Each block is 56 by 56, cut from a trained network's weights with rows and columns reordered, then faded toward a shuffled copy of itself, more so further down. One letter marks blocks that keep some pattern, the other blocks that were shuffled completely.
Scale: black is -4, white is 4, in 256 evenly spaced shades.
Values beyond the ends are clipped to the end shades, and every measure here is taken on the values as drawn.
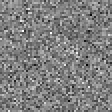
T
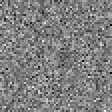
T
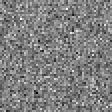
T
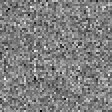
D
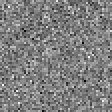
T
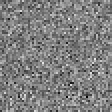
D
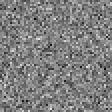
D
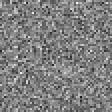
D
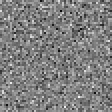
T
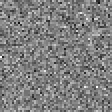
T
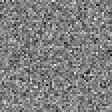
T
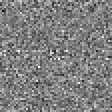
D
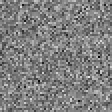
T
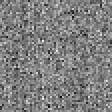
D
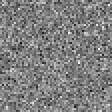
T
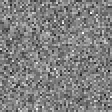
T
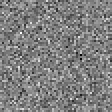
T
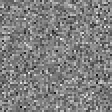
D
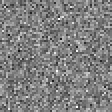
T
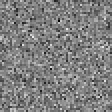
T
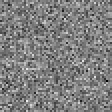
T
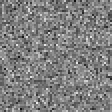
T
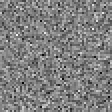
T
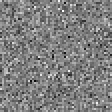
T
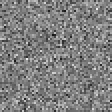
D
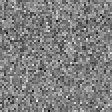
T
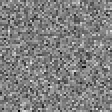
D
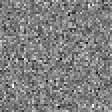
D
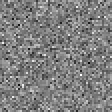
T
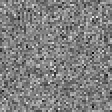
D
